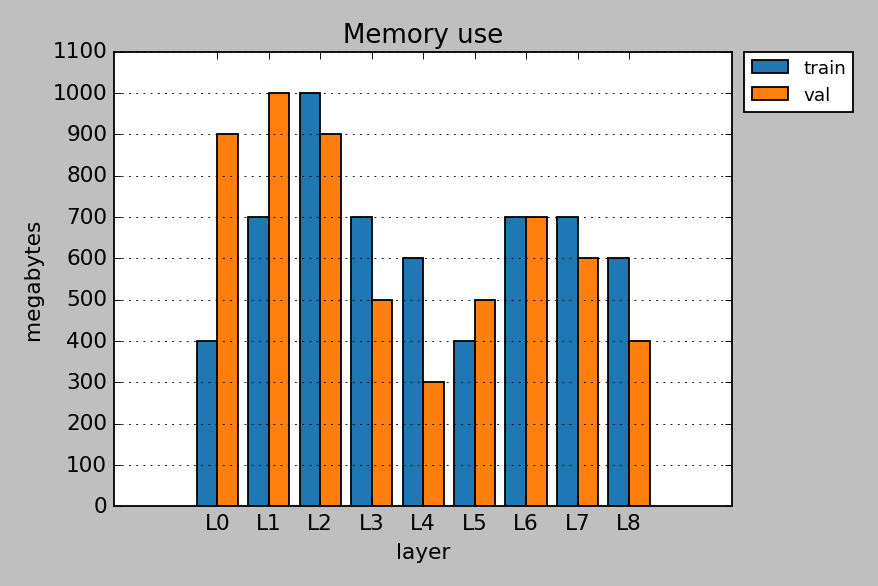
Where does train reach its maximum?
L2
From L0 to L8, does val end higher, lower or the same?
lower
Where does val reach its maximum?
L1
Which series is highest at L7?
train
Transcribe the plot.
Title: Memory use
x-axis: layer, ticks L0 L1 L2 L3 L4 L5 L6 L7 L8
y-axis: megabytes, ticks 0 100 200 300 400 500 600 700 800 900 1000 1100
Legend: train, val
Values:
train: 400 700 1000 700 600 400 700 700 600
val: 900 1000 900 500 300 500 700 600 400
